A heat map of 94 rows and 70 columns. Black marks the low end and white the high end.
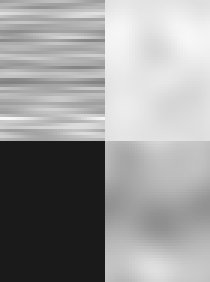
The table splits into 2 rows of 2 panels. Panel 1,1: high, streaked across. Panel 1,2: very high, smooth, faint in contrast. Panel 2,1: very low, flat. Panel 2,2: high, smooth.
